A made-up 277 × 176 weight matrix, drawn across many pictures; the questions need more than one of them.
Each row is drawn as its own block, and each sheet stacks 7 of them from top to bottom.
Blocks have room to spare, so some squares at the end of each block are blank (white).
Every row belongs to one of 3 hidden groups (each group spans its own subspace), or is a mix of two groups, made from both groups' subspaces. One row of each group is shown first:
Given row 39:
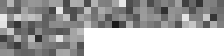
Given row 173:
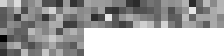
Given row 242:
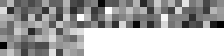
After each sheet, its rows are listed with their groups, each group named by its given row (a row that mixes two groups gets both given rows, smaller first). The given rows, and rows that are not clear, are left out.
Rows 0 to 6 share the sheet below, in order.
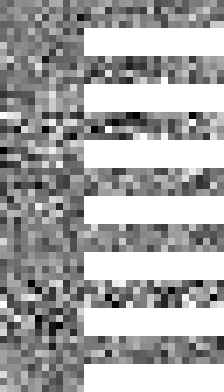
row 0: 242
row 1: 173 and 242
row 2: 173
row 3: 39
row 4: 39
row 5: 39 and 242
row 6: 173
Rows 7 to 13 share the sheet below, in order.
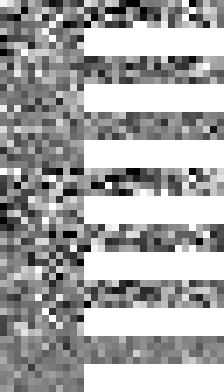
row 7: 173
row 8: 39 and 242
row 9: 39
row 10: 173
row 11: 173
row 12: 173
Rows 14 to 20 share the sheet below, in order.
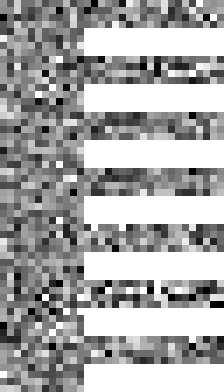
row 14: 39
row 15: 242
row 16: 173
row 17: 173
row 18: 39
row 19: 242
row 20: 173
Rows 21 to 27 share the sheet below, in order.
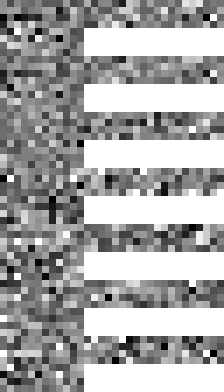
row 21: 39
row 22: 39
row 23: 242
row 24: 242
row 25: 39
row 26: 173
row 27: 39
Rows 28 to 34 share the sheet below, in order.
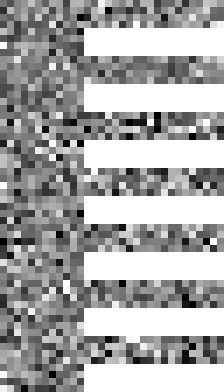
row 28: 242
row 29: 39 and 173
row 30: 242
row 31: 39
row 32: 39
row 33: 39
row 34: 173
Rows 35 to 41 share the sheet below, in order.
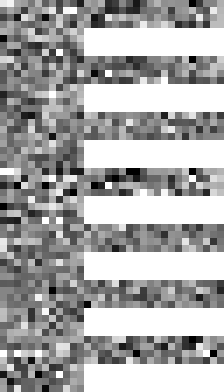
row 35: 173
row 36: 173 and 242
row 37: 39 and 242
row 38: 173
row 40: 173
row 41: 39
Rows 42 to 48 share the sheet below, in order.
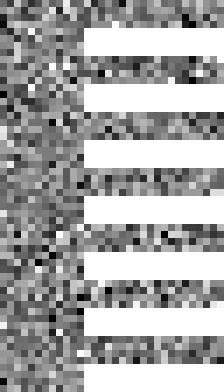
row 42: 39
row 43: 39 and 173
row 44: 39 and 173
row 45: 242
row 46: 39 and 242
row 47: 242
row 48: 242
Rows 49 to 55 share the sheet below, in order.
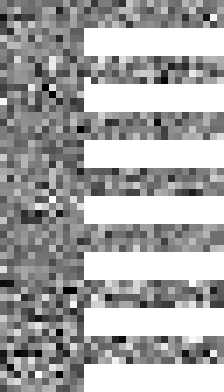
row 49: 39
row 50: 173 and 242
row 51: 242
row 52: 173 and 242
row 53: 242
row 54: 173
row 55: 39
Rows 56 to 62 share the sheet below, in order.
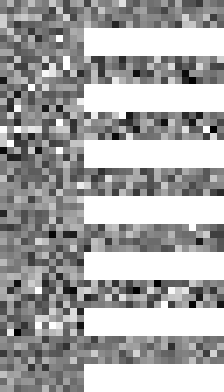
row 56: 39
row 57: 39
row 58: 39
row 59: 242
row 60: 173
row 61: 39 and 242
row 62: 39
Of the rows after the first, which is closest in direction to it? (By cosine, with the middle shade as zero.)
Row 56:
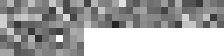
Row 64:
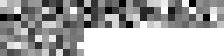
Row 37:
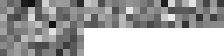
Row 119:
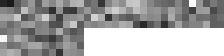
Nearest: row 119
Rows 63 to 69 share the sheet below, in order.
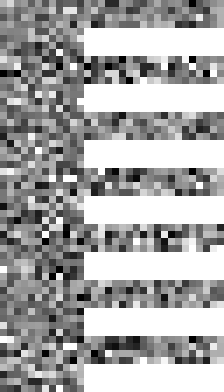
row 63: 173
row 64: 39 and 173
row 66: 173
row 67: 39 and 242
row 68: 242
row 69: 173
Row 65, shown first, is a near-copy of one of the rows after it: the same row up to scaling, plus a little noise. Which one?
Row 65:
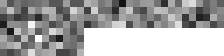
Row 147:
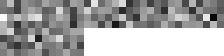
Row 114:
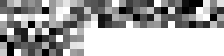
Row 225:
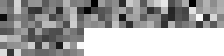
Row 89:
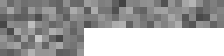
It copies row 89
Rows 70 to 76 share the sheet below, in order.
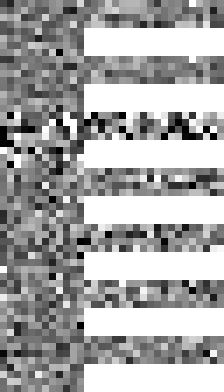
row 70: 173
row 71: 173
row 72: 39
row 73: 242
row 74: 242
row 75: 39 and 173
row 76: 39
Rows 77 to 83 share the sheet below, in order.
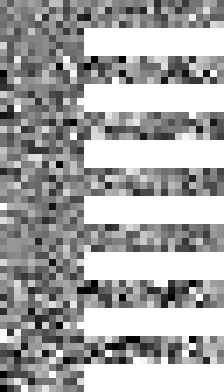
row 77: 242
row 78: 39
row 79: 173
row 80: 173
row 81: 173
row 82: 39
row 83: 173
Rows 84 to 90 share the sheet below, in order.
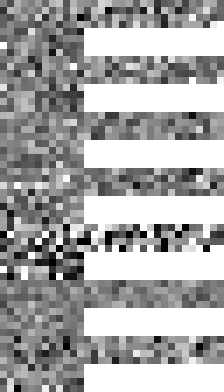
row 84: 242
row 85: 242
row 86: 173
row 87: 39
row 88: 242
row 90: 39
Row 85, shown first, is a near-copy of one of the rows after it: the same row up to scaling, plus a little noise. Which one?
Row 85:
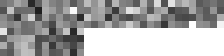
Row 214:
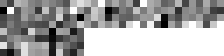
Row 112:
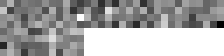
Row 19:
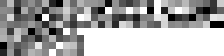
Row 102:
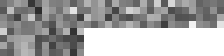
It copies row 102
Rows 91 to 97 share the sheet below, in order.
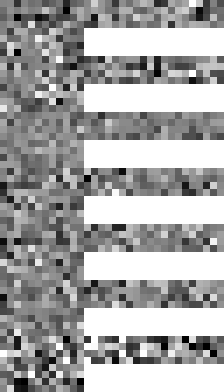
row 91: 39
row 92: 242
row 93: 242
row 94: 39
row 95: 39
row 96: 39
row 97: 39 and 173
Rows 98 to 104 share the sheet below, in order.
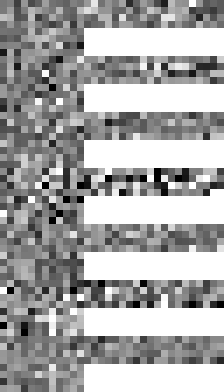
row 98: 39
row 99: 242
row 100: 173 and 242
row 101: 242
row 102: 242
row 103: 242
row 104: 242
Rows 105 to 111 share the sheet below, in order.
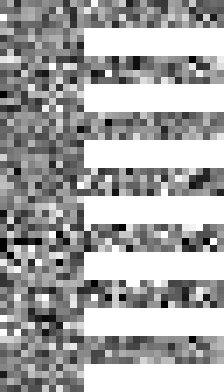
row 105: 39
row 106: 173
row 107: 242
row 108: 39 and 242
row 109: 39
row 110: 39 and 173
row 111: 173
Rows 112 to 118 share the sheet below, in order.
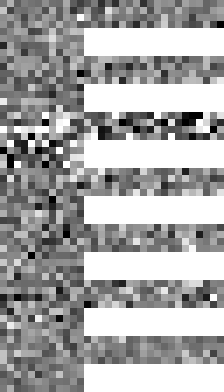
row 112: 242
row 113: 242
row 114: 39
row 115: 242
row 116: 39
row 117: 39
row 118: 39
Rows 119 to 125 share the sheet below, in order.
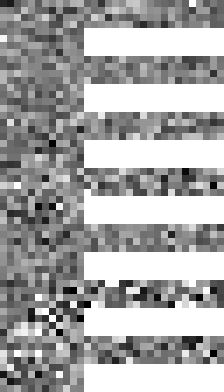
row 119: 173
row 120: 39 and 173
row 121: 242
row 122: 39 and 173
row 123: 39 and 242
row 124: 173
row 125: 39
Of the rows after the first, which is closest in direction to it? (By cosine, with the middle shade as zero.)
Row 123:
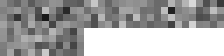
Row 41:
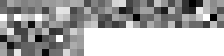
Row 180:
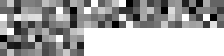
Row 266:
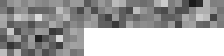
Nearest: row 180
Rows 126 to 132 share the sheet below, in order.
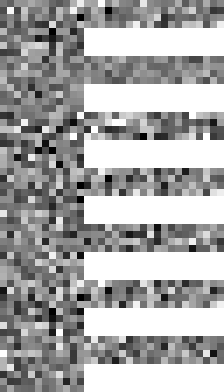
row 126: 242
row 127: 39
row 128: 173
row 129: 242
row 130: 242
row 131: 242
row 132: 39
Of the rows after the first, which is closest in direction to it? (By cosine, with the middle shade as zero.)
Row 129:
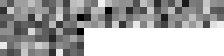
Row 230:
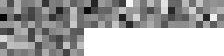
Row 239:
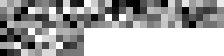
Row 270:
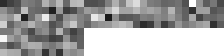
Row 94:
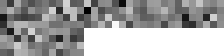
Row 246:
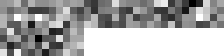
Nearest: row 246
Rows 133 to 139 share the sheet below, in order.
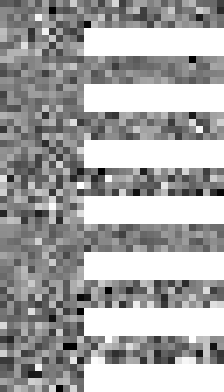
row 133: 173
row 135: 39 and 173
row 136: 242
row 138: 242
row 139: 173
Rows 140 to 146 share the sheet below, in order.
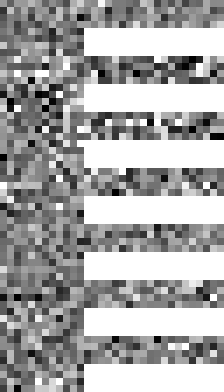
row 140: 242
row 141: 39
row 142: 242
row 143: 39
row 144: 242
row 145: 39
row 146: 39 and 242
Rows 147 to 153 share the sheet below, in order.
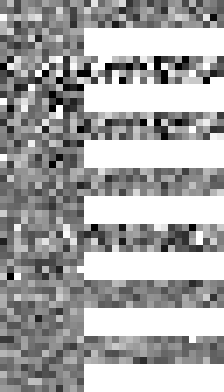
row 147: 39
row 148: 242
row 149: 242
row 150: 242
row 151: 39
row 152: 39
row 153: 173
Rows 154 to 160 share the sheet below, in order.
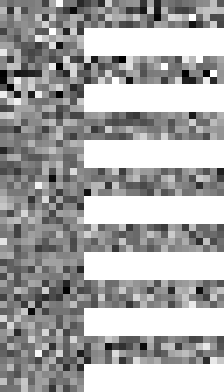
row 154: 242
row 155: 39
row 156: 173
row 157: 173
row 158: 39
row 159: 39
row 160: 173 and 242
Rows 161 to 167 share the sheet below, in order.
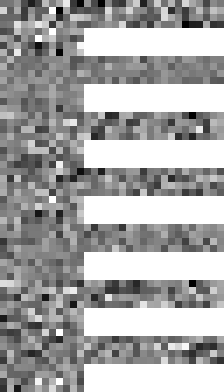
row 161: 39 and 242
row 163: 173
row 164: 242
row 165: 39
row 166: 173
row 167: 39 and 242
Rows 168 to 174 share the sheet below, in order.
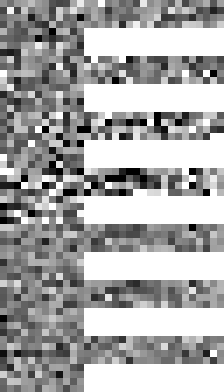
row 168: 242
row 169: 39
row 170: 242
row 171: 173
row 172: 173
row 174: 39
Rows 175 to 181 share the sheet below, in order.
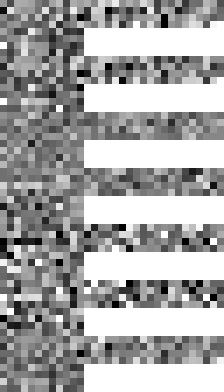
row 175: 242
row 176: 242
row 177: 39
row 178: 39
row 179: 39
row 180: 39
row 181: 242
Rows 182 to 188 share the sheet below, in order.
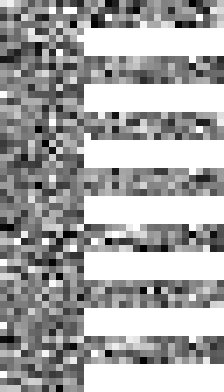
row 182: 173
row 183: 173
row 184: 173
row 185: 39 and 173
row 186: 173
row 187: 242
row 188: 173
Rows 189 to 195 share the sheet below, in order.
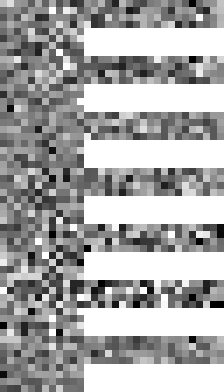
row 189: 173
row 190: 39 and 173
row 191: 173
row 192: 39 and 242
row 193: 173
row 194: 242
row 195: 173
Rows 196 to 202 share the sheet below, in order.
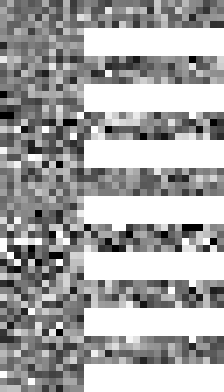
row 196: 242
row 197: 173
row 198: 173
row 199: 39 and 242
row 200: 39
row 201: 39 and 173
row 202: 173
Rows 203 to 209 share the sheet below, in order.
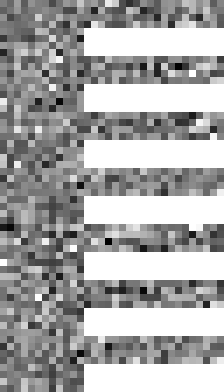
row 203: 173
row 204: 242
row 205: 39 and 242
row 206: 242
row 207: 173
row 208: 173 and 242
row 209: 242
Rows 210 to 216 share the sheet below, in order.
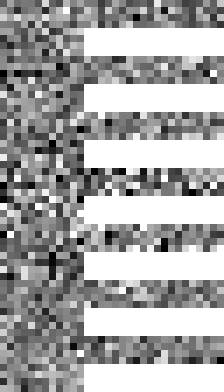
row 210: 39 and 242
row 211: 39
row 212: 242
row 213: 39 and 242
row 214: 242
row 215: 39 and 173
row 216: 242
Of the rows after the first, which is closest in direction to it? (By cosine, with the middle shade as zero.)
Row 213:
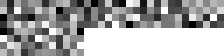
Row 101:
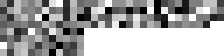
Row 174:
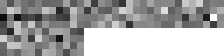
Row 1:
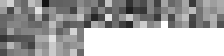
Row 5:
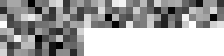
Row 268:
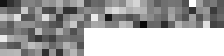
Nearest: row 174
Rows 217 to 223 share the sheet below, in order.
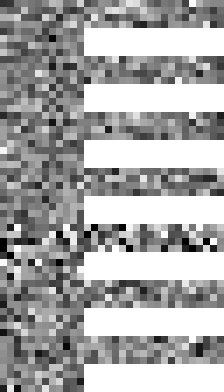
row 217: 173
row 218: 173
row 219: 173
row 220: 173 and 242
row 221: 39
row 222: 39 and 173
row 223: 39
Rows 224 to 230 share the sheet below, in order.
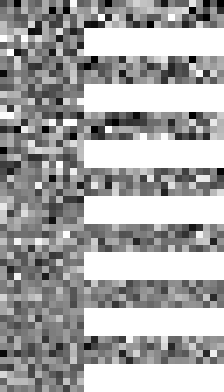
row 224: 39 and 173
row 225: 39
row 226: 173
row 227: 173 and 242
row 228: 39
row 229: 39
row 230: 39
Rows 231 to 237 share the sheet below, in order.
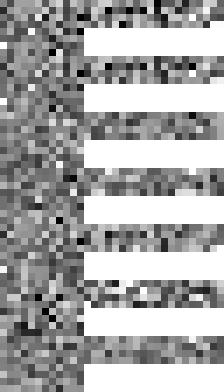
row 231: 242
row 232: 242
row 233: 173
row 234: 173
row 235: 242
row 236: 173
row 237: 173
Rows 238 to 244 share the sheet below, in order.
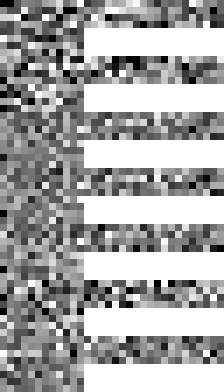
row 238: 173
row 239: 39 and 173
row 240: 242
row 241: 242
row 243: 39 and 242
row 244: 39
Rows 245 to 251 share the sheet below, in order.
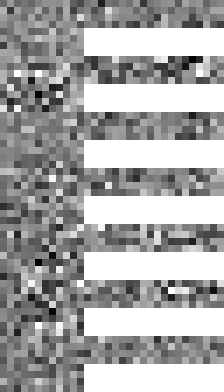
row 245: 242
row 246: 39
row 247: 173
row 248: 173
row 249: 242
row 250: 242
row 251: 242
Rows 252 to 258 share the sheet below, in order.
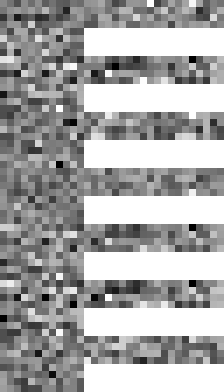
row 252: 39
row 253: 173
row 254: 173
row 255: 39 and 242
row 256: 173
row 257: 173
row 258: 173
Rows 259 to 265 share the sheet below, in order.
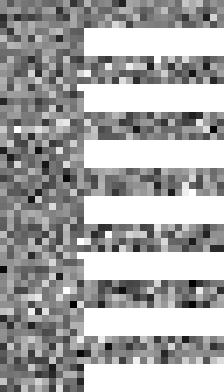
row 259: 39
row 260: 242
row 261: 39
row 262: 39 and 173
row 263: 242
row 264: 39 and 173
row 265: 242
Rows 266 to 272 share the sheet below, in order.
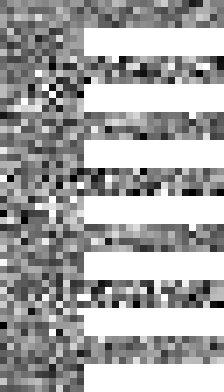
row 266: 39
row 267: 173
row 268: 173
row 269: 242
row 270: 173
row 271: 242
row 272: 242
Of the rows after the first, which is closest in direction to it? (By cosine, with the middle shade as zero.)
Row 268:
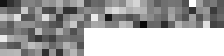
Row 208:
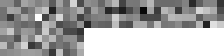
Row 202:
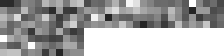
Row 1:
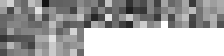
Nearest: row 202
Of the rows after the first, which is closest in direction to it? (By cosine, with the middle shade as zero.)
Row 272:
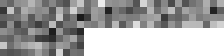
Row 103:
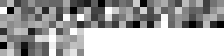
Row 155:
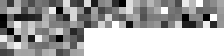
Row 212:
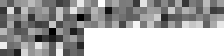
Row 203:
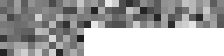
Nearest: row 212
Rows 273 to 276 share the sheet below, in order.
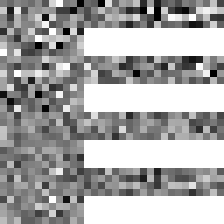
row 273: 242
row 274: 39
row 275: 39
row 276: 242
